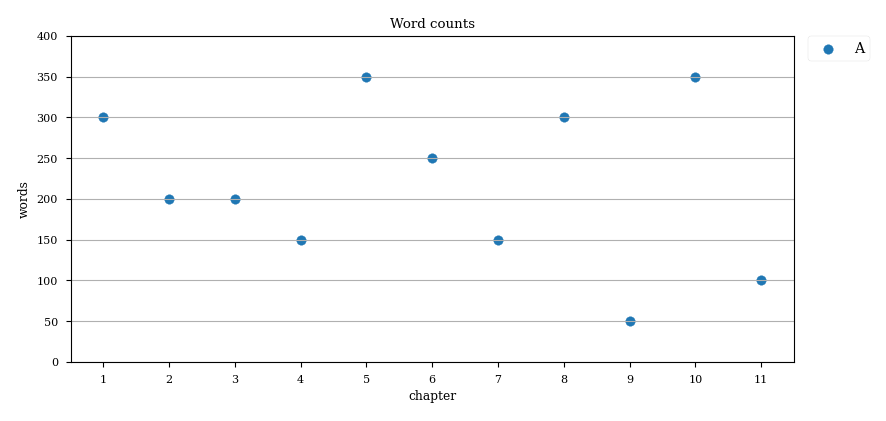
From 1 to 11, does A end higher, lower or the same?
lower
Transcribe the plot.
Title: Word counts
x-axis: chapter, ticks 1 2 3 4 5 6 7 8 9 10 11
y-axis: words, ticks 0 50 100 150 200 250 300 350 400
Legend: A
Values:
A: 300 200 200 150 350 250 150 300 50 350 100
